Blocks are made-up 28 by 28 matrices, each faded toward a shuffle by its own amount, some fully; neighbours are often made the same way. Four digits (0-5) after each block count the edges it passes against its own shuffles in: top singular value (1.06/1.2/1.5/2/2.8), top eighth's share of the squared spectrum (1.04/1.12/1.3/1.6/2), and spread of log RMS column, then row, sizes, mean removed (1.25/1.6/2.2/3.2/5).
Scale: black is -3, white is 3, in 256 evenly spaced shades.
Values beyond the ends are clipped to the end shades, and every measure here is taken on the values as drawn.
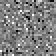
0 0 0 0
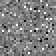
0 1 0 0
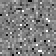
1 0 0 0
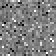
0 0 0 0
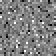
0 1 0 0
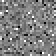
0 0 0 0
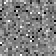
0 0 0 0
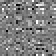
3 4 2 2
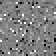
1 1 1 1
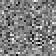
3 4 1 0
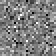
1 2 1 0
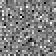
1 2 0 0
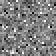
0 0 0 0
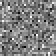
2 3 0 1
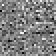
2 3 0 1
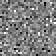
1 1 0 0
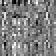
4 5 3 2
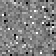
1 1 0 0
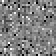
0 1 0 1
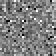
2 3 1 0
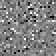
0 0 0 1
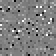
1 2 0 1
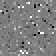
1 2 0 0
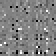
3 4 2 1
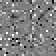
3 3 1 0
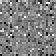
1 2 2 1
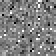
1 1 0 0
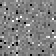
1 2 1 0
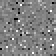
0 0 0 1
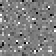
0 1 0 0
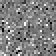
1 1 0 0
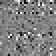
1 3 2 2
